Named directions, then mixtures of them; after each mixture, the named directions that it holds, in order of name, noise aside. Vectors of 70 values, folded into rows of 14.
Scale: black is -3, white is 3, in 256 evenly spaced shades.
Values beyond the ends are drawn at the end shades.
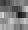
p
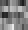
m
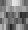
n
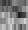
p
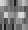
m, n, p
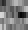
n, p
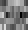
n, p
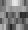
n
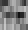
m, n, p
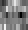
m, n, p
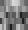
n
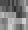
n, p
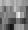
m, n, p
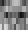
m, n, p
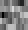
m, n, p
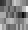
n, p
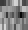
m, n, p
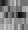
m, n, p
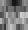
n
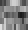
m, n, p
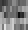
m, p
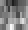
m, n, p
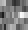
n, p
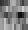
m, n, p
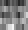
m, n, p
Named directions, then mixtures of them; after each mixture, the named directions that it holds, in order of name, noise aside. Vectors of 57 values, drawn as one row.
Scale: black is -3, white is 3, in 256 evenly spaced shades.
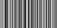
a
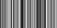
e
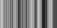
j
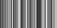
e, j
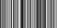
e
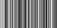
a, j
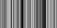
e, j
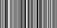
a, e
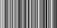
a, j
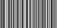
a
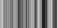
j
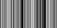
e, j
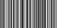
a, e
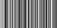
a, j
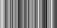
a, j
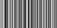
a
